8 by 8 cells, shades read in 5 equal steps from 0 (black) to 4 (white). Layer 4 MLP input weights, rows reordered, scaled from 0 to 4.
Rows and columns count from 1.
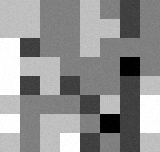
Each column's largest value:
4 3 3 4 3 3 2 4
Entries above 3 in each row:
0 0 1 1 1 1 2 1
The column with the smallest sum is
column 7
